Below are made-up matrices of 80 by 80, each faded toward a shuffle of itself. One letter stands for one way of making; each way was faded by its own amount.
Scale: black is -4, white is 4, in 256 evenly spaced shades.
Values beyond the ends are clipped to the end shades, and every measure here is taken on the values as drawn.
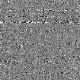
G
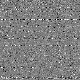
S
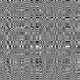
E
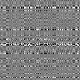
E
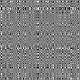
E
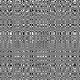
E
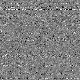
G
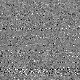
S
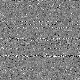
S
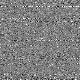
G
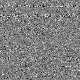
G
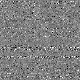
S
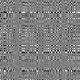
E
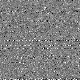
S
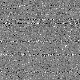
S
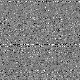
S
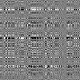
E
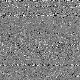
S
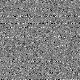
G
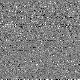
S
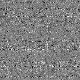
G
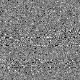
G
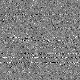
G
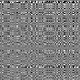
E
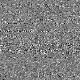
G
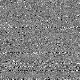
G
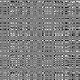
E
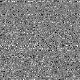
G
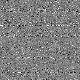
S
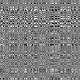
E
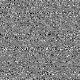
G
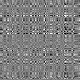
E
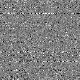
G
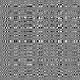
E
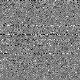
S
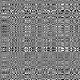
E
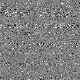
S
